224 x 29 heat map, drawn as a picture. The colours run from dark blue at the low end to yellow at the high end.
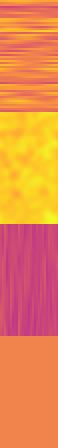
It is made of 4 by 1 panels. Panel 1,1: high, streaked across. Panel 2,1: very high, blotchy, faint in contrast. Panel 3,1: middling, streaked downward, faint in contrast. Panel 4,1: high, flat.
